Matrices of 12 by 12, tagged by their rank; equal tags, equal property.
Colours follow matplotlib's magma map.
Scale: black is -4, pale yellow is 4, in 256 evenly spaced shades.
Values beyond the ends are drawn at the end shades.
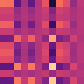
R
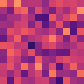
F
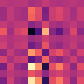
R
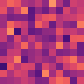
F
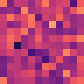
F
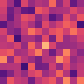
F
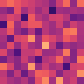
F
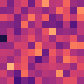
F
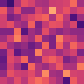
F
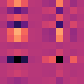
R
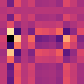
R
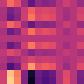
R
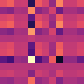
R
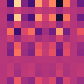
R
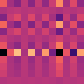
R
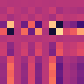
R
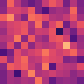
F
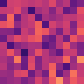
F
